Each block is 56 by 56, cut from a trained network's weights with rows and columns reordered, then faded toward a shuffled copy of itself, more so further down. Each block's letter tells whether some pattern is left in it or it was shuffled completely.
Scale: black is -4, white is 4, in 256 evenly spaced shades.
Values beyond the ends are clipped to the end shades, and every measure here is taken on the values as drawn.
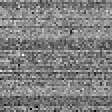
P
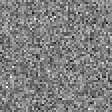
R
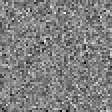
P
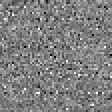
P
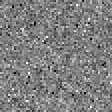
R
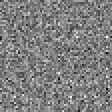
P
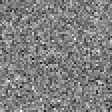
R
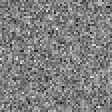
R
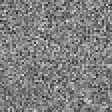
R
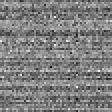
P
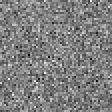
R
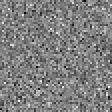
R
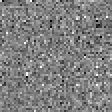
P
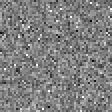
R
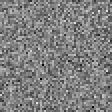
R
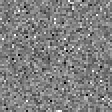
R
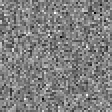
P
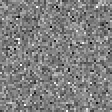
R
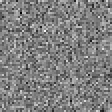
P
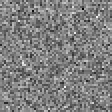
R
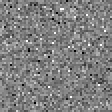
R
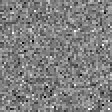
R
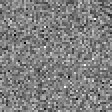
R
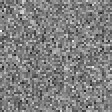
P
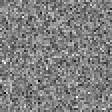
R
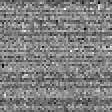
P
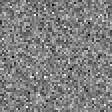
R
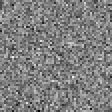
R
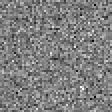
R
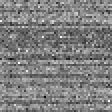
P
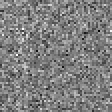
P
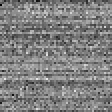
P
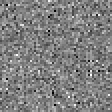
P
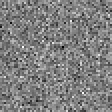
R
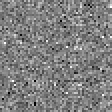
P
